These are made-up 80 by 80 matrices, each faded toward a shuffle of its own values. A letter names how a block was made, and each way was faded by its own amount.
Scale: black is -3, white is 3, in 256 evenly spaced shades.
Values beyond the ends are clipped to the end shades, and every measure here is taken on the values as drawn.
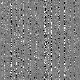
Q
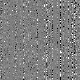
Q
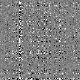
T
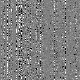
Q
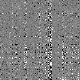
T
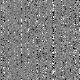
Q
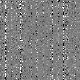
T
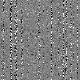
Q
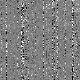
Q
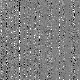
Q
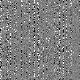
Q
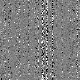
Q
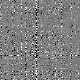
T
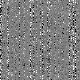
Q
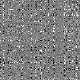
T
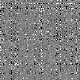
T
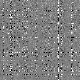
T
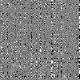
T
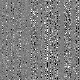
Q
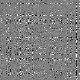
T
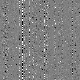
Q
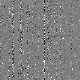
Q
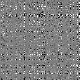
T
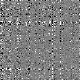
T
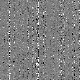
Q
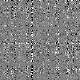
T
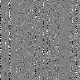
Q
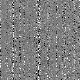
Q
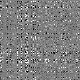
T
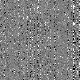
Q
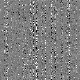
Q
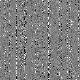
Q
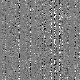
Q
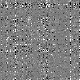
T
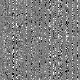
Q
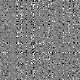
T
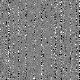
Q
